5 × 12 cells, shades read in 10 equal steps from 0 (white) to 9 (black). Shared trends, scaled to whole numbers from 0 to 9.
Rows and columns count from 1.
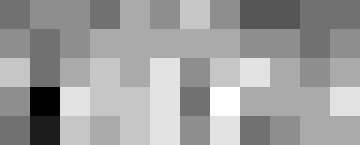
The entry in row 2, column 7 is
3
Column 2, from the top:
4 5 5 9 8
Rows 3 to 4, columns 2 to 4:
5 3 2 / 9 1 2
